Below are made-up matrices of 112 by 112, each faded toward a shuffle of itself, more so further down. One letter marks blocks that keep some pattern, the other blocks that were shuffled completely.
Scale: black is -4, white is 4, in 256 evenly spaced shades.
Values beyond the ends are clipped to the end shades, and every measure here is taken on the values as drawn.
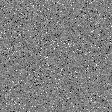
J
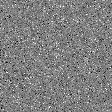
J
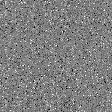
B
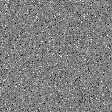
B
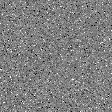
B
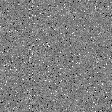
B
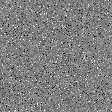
J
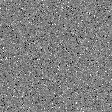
J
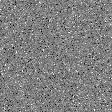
J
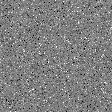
J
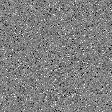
B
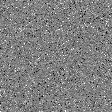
J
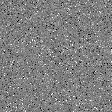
B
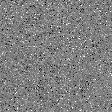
B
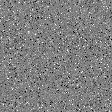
B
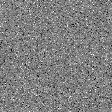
B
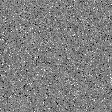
B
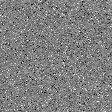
J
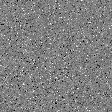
J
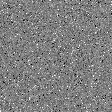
J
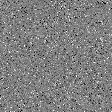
B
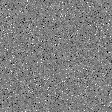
J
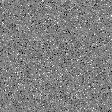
B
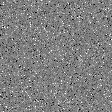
J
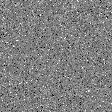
J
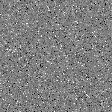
B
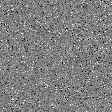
B
